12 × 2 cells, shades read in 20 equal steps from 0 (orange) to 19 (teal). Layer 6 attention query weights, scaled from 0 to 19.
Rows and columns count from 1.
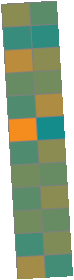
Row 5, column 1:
14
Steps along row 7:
down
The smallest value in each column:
0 6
